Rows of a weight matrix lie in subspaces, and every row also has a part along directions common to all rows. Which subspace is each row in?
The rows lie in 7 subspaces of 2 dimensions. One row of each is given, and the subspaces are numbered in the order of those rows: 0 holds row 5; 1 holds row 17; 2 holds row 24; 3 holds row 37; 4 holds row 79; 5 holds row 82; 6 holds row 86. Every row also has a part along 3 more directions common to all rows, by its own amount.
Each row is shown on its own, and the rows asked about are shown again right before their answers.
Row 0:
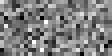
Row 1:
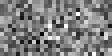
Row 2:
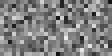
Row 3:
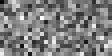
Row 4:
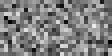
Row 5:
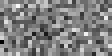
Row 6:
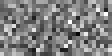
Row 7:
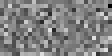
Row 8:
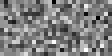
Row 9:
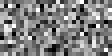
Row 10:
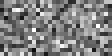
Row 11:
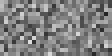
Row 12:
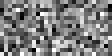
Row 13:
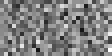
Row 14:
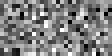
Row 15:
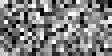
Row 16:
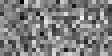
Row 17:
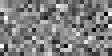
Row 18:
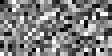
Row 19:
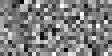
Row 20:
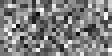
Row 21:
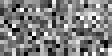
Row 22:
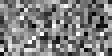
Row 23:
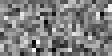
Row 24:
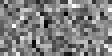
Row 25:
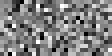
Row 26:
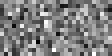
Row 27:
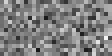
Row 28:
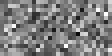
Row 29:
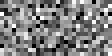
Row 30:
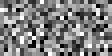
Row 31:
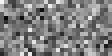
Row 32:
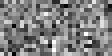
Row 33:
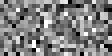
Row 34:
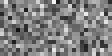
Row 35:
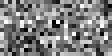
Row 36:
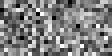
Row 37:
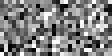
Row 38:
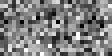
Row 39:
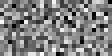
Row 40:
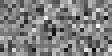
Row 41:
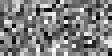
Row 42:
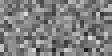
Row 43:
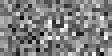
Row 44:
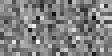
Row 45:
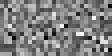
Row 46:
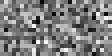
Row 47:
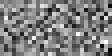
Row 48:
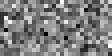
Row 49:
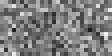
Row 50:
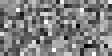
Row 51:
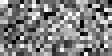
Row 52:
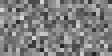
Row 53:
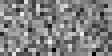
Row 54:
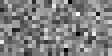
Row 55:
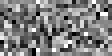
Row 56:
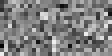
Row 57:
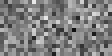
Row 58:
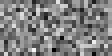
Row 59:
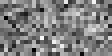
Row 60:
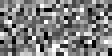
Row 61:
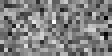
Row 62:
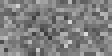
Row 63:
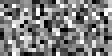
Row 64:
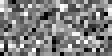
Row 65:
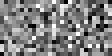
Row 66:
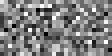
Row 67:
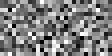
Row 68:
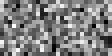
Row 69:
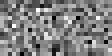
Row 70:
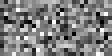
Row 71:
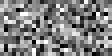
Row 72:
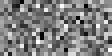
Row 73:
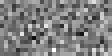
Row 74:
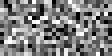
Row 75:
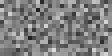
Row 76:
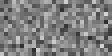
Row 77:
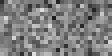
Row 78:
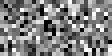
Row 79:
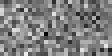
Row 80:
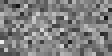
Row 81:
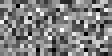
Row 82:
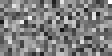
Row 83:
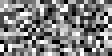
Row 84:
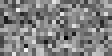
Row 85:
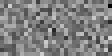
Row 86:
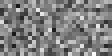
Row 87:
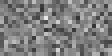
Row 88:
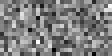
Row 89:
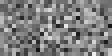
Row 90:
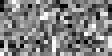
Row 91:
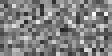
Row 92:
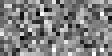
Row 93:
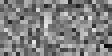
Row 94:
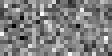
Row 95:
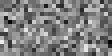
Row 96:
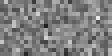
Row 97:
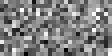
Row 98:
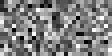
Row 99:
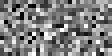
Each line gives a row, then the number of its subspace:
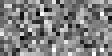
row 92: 0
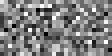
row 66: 1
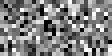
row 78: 2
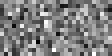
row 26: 2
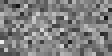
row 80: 0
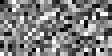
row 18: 1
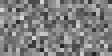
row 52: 5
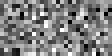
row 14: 0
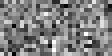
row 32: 3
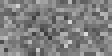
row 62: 0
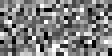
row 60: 5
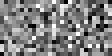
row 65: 3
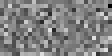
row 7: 6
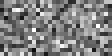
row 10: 6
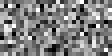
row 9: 6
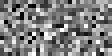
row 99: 0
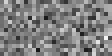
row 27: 2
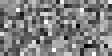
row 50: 5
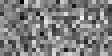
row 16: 2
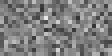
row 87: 4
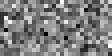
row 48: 5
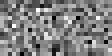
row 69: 1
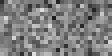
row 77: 1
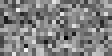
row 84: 3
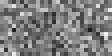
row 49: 0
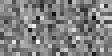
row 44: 3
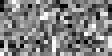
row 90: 1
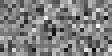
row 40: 2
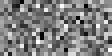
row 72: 2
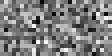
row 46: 3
